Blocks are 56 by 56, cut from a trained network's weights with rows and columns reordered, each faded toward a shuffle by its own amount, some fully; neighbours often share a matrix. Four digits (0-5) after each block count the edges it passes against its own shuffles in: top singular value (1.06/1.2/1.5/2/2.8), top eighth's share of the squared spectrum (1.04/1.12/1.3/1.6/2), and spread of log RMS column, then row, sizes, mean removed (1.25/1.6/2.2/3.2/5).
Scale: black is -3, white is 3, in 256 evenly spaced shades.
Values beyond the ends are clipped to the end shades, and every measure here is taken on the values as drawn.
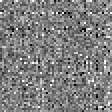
3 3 1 2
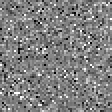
1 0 0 0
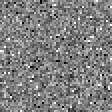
0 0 0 0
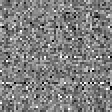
3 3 0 2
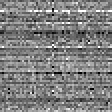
4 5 2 3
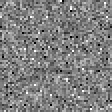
1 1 0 0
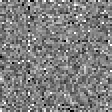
3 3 1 2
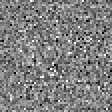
2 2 0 1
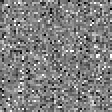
3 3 1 0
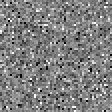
1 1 0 0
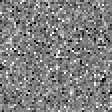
0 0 0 0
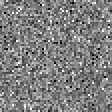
0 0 0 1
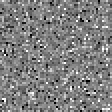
1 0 0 0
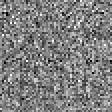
2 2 0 1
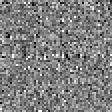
3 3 0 2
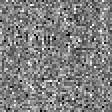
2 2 0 0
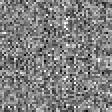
3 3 1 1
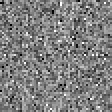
2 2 0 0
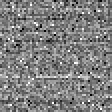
2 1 0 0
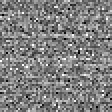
2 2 0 0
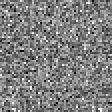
0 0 0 0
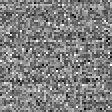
2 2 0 0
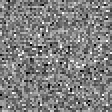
1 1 0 0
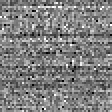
3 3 1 1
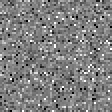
2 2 0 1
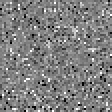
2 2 0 1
